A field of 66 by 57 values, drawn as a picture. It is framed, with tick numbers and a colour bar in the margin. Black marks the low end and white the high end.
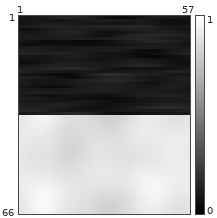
The table splits into 2 rows of 1 panel. Panel 1,1: very low, streaked across, faint in contrast. Panel 2,1: very high, smooth, faint in contrast.
